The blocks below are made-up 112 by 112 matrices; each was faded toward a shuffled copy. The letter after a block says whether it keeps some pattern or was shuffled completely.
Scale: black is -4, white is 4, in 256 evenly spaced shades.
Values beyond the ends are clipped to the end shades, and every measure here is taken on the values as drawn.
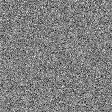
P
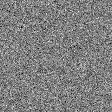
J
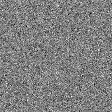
P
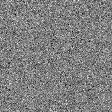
P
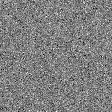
P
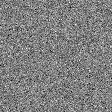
J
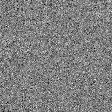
P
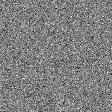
P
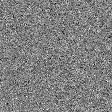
J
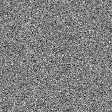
P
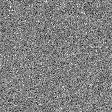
J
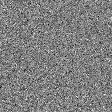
J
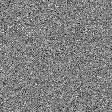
P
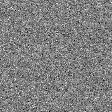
P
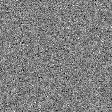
P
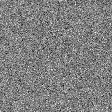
P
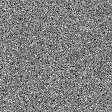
J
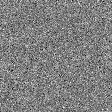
J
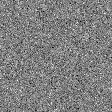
J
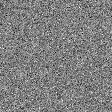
J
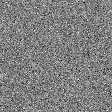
J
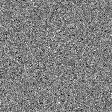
P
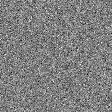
P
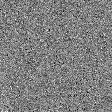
P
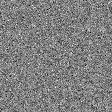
J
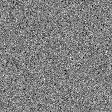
J
